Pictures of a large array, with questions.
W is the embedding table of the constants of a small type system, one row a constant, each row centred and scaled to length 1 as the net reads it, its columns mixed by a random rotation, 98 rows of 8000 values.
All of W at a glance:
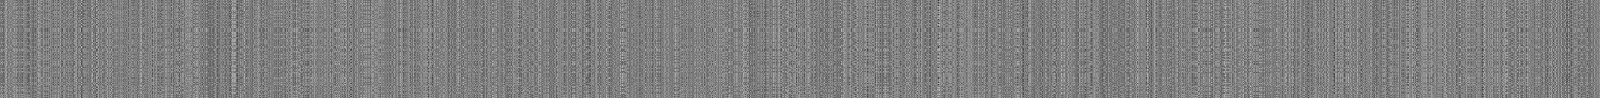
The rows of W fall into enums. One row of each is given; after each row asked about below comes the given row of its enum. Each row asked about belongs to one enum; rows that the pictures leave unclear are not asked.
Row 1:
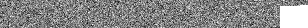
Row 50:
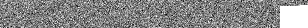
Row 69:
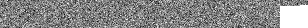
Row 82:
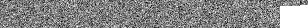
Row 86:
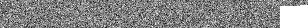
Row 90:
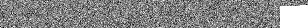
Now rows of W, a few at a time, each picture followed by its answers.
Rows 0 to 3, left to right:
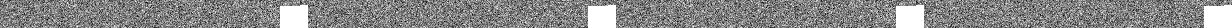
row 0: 82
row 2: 82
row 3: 86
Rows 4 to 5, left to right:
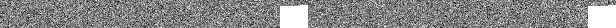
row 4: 1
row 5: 82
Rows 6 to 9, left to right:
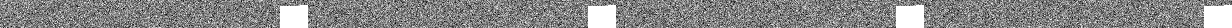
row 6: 50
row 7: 1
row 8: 1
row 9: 69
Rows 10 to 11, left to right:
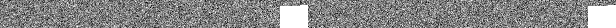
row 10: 82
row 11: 90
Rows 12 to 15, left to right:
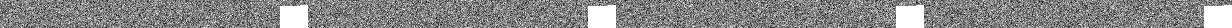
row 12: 86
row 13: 90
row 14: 82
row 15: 1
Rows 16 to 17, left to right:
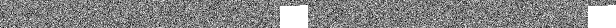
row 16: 90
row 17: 69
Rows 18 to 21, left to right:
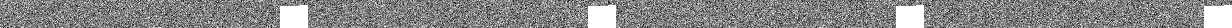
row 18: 50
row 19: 82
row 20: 86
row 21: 69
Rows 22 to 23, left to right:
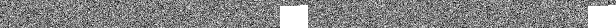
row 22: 1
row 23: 82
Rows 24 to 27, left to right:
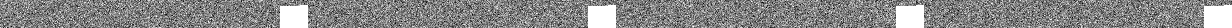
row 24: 50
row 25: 1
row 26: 82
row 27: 69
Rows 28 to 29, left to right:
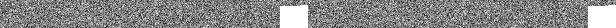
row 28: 86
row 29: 86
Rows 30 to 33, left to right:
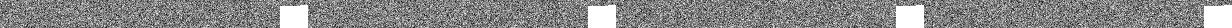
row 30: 86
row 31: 86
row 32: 69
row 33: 1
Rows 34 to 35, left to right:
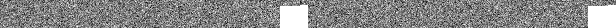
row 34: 82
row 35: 1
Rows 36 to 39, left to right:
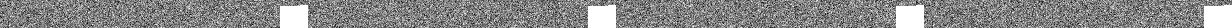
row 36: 1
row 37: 86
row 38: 82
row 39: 1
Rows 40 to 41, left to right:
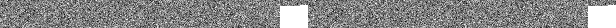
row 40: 69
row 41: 69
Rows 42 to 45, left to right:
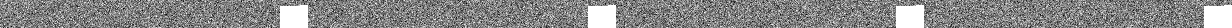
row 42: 50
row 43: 69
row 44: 1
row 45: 86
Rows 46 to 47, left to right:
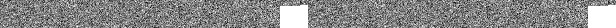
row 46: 82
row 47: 82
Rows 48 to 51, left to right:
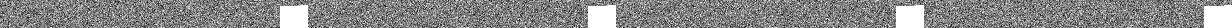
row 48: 1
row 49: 50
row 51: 86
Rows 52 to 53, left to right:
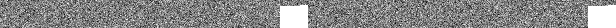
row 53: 1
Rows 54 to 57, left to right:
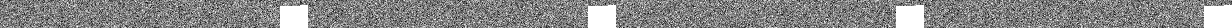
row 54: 82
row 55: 69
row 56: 50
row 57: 69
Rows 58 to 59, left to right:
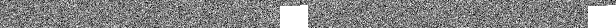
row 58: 82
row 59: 50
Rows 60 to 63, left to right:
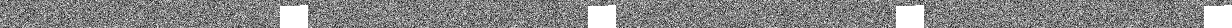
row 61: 86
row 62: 50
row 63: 86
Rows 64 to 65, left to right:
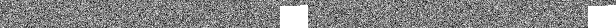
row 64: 86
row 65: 1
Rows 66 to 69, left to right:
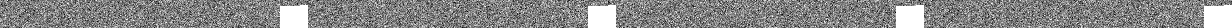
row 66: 69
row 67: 82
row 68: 50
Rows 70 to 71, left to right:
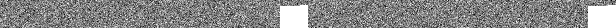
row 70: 69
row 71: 50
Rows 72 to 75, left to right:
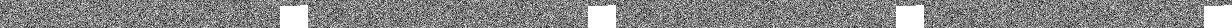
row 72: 86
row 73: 69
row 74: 69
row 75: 1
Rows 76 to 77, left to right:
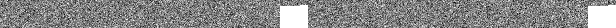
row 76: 69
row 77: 82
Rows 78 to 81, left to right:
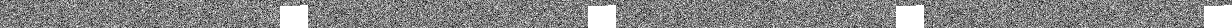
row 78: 82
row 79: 1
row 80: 69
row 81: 1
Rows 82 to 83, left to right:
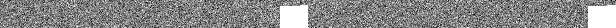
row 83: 50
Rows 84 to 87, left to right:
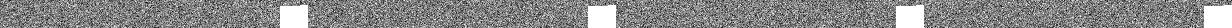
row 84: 82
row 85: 69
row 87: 50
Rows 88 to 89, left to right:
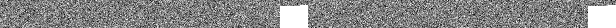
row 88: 69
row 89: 50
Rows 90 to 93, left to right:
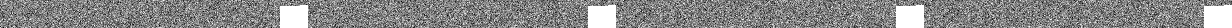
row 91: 86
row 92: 69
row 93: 69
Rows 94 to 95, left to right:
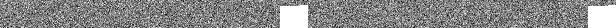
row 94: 50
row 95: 86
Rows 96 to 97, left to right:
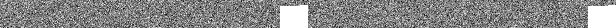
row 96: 50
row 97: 86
